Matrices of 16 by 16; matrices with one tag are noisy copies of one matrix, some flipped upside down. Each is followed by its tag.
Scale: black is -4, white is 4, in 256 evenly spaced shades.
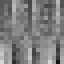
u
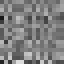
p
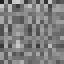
p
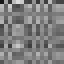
p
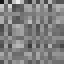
p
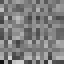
p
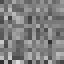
p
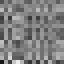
p
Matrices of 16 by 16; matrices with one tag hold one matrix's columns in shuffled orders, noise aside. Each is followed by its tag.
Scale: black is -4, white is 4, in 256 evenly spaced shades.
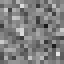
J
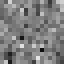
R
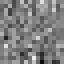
R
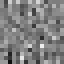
R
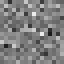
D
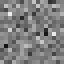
D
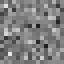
J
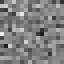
D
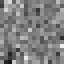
R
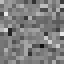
D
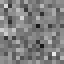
J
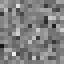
J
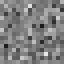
J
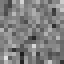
R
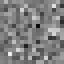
J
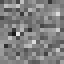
D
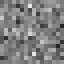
J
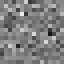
D
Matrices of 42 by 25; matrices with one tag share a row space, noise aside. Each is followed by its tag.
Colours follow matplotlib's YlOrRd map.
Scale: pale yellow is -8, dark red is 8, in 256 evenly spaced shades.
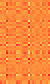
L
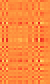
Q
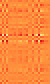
Q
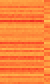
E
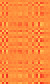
Q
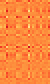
L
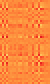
Q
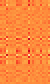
L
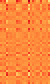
L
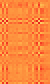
Q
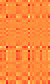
L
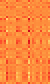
L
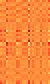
L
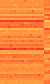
E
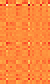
L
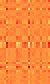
L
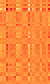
L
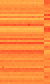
E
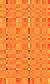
L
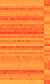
E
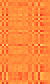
Q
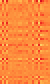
Q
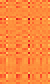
L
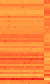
E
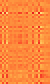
Q
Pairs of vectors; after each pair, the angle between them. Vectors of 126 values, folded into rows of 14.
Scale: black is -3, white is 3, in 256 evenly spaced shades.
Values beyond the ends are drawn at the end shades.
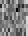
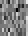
nearly parallel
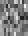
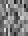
nearly opposite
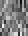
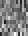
nearly parallel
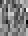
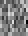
nearly parallel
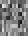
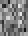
nearly opposite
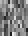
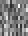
partly opposed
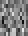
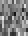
partly opposed
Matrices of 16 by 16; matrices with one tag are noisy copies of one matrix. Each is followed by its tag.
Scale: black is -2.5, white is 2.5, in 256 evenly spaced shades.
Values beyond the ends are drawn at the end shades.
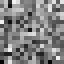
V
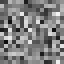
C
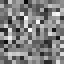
C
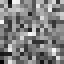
V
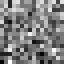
V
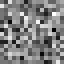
C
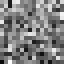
V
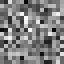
C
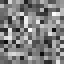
C
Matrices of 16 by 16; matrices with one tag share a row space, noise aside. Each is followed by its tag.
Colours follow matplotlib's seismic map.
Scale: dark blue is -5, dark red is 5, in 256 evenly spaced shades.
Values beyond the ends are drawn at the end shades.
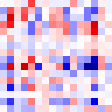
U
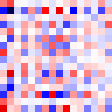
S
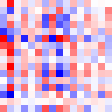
S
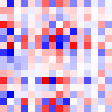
S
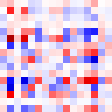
U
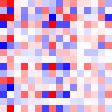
S
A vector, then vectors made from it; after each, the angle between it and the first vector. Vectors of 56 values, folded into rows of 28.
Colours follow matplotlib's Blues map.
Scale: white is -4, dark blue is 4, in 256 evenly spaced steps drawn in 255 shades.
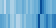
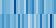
orthogonal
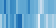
nearly opposite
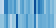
orthogonal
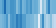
nearly opposite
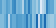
partly opposed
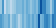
nearly parallel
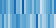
partly opposed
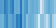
nearly opposite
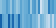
partly opposed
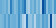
orthogonal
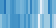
nearly opposite
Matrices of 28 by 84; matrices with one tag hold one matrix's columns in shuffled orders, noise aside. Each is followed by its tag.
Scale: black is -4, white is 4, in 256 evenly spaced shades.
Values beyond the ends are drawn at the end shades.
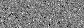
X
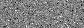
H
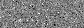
X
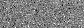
H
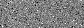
H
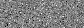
X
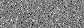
X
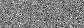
H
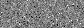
X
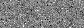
H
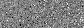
X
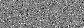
H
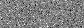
H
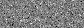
X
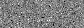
X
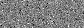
H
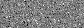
X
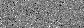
H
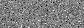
H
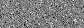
X
